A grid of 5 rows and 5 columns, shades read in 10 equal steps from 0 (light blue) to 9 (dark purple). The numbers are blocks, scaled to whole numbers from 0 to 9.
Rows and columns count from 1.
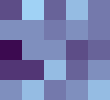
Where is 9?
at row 3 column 1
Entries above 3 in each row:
3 2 3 3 1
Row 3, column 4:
6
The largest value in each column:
9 7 5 6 5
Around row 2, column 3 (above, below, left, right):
5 3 3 3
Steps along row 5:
down up down down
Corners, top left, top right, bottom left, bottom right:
6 4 3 1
